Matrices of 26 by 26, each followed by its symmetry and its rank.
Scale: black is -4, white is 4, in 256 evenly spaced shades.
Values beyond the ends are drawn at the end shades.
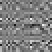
neither, rank three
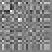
symmetric, rank three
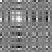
symmetric, rank two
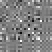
symmetric, rank three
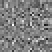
neither, rank five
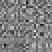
neither, rank five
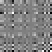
symmetric, rank two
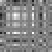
symmetric, rank two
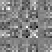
symmetric, rank three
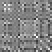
symmetric, rank three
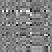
neither, rank three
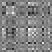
symmetric, rank two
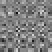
neither, rank three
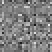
neither, rank five
